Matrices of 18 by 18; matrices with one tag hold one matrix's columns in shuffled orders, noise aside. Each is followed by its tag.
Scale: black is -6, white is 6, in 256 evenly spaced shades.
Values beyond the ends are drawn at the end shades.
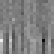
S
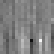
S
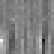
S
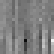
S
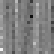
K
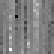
K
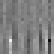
S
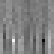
S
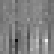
S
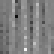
K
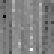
K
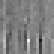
S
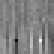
S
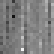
K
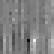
S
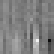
S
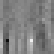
S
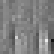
S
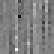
K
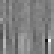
S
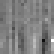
S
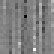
K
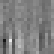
S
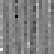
K
